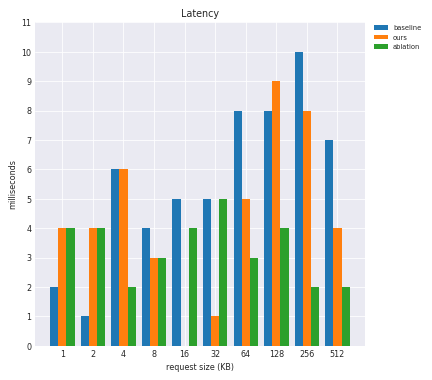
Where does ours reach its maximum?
128
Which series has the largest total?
baseline
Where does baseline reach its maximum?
256
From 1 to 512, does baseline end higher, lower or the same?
higher
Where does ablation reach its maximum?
32
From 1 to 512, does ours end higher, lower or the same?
the same
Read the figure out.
Title: Latency
x-axis: request size (KB), ticks 1 2 4 8 16 32 64 128 256 512
y-axis: milliseconds, ticks 0 1 2 3 4 5 6 7 8 9 10 11
Legend: baseline, ours, ablation
Values:
baseline: 2 1 6 4 5 5 8 8 10 7
ours: 4 4 6 3 0 1 5 9 8 4
ablation: 4 4 2 3 4 5 3 4 2 2
